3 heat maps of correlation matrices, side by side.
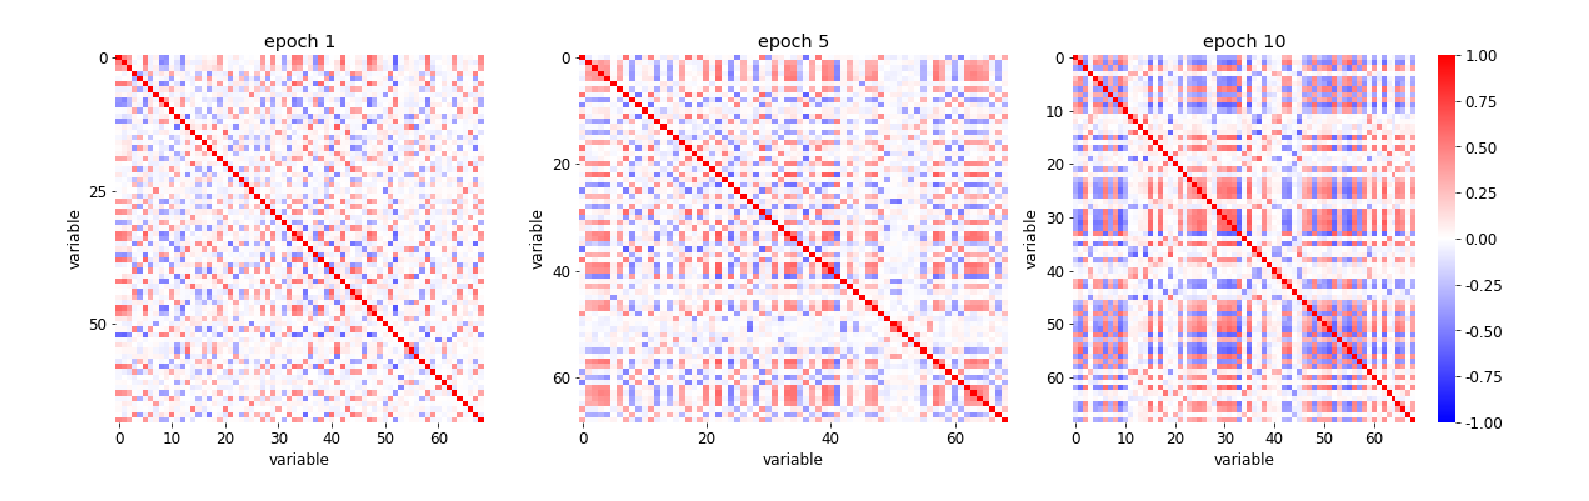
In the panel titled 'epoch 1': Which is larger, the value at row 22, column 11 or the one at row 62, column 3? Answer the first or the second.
the first
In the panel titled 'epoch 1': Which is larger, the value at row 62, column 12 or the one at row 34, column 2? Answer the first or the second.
the second
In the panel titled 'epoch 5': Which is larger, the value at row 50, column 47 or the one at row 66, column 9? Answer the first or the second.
the first
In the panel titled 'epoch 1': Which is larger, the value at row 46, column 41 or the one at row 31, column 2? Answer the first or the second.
the second
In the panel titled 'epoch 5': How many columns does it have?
69
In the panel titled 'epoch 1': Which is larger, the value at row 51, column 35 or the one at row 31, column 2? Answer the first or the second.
the second
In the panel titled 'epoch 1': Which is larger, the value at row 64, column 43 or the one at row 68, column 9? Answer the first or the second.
the first
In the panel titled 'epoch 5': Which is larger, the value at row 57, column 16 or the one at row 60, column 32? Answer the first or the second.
the first
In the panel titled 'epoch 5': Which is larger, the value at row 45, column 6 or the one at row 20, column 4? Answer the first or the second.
the second
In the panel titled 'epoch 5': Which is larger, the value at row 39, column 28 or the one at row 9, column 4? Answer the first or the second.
the second
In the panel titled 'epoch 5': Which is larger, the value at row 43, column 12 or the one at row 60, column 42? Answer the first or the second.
the second
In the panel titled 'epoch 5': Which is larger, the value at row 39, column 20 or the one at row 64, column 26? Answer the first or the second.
the first
